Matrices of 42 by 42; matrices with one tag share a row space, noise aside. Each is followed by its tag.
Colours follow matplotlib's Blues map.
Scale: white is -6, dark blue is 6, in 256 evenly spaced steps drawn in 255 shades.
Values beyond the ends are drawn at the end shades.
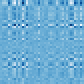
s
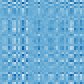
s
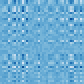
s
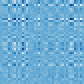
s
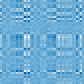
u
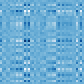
u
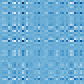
s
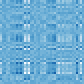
u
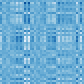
u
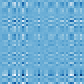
s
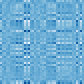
u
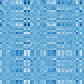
u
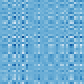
s
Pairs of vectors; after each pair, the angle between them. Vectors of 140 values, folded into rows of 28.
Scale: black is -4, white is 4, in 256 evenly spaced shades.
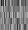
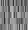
partly aligned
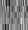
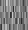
partly opposed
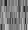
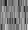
nearly parallel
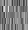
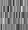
partly opposed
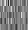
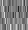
orthogonal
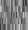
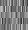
partly aligned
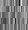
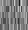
nearly parallel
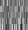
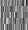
orthogonal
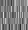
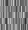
partly opposed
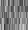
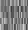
partly aligned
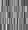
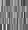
nearly parallel
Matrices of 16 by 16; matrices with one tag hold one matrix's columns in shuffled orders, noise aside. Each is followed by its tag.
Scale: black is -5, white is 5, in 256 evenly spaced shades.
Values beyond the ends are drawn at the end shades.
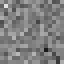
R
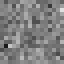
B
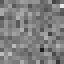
R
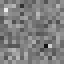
B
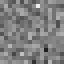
R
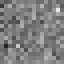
B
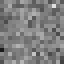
R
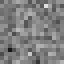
R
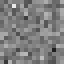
R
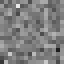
R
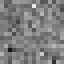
R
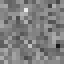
B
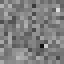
B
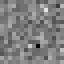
B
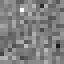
B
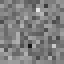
B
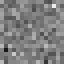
R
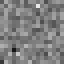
R
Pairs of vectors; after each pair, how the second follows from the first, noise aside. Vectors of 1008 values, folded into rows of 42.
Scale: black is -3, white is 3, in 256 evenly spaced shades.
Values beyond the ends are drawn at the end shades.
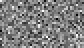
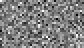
copied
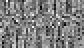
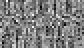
copied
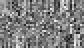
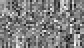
copied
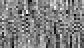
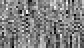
copied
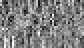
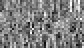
reversed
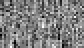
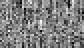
reversed
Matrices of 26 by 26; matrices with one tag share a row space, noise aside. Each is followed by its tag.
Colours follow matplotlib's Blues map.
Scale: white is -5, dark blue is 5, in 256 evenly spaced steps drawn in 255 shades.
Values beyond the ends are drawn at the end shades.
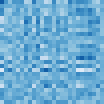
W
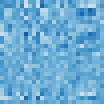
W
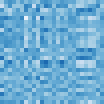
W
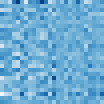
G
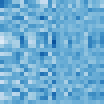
G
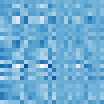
G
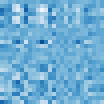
G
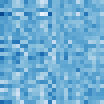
G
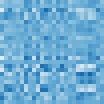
W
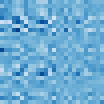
G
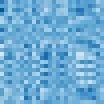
W
